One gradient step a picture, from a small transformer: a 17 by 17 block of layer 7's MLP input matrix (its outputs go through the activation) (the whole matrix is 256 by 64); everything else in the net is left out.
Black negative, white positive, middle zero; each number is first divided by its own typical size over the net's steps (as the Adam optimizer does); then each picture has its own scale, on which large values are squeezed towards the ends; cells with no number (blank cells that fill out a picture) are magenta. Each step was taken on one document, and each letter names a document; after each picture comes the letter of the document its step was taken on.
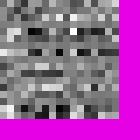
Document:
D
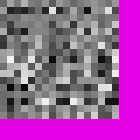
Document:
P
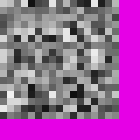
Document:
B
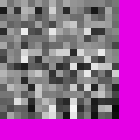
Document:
P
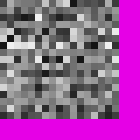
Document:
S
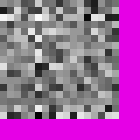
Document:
D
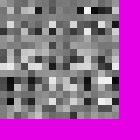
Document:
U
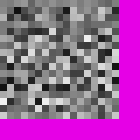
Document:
P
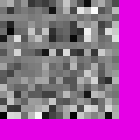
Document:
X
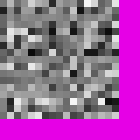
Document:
U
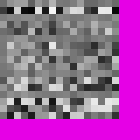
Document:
P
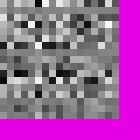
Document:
S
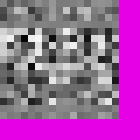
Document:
U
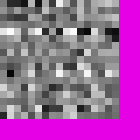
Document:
D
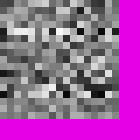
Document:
B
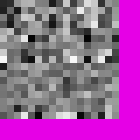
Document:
X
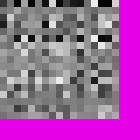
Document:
S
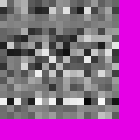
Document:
P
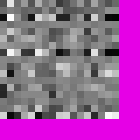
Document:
D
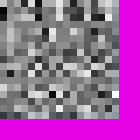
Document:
D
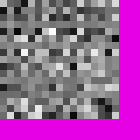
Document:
D
